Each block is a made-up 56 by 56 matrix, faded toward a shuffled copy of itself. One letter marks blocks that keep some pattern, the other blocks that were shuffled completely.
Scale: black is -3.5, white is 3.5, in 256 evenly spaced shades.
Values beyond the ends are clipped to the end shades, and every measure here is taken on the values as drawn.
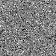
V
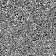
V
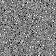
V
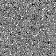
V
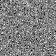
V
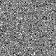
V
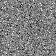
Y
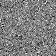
Y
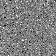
Y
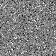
Y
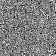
Y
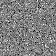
Y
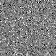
V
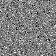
V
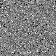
V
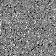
V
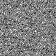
Y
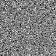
V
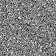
Y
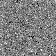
Y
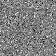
V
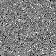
V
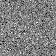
Y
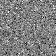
V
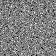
Y
